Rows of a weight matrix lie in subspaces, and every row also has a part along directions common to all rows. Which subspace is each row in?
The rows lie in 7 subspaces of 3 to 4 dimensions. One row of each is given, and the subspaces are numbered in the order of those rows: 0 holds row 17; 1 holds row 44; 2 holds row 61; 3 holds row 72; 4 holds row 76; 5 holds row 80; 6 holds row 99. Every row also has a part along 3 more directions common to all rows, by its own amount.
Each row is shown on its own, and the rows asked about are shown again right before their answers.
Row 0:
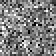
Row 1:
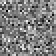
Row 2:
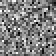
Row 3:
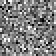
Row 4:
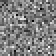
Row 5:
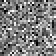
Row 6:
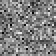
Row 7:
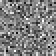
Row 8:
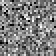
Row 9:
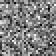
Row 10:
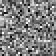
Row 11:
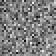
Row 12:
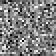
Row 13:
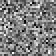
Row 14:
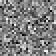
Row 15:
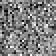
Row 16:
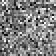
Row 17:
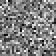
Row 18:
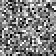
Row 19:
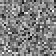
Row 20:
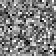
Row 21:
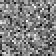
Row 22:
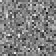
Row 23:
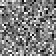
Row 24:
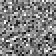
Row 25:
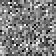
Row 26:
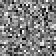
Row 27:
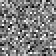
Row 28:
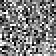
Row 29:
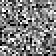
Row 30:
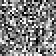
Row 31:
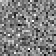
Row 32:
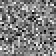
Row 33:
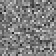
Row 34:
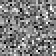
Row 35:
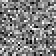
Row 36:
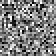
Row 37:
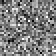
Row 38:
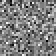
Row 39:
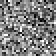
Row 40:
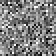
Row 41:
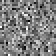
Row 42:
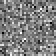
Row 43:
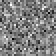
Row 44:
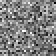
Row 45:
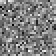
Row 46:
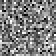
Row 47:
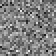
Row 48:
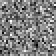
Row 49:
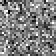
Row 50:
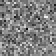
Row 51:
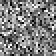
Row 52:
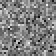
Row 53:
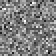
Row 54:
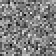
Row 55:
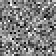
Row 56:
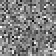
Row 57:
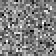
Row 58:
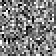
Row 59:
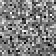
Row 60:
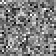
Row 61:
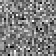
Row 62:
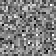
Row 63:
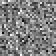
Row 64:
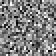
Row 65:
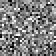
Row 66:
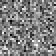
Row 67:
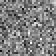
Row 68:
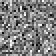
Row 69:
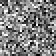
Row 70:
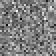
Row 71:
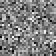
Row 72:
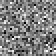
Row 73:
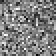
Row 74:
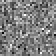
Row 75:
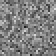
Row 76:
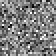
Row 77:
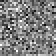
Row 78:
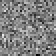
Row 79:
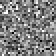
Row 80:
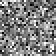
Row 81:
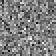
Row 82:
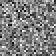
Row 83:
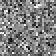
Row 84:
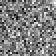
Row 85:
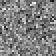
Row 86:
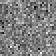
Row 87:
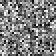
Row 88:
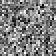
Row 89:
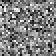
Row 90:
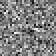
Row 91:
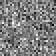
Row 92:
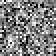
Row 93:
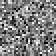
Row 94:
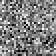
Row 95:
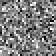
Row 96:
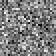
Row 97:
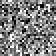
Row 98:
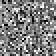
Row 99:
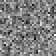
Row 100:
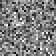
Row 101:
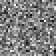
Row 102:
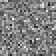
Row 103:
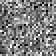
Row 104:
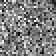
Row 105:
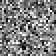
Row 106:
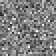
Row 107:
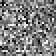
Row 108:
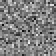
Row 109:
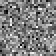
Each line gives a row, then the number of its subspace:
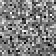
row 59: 1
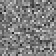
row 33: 4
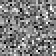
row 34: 2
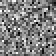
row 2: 5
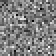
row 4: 2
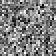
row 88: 6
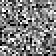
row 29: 1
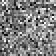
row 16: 1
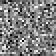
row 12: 1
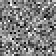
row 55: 6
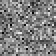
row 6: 4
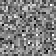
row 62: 3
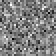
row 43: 6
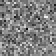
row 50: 6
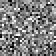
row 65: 3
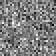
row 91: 2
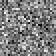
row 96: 0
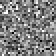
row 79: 4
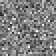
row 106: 4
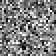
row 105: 0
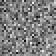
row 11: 5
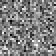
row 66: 1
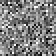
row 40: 6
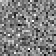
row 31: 2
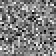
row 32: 3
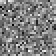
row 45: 0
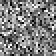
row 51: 6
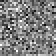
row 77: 4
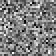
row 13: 1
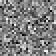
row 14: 0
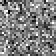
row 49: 5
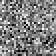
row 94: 3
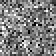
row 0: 5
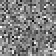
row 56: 3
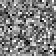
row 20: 1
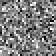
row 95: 1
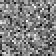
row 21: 6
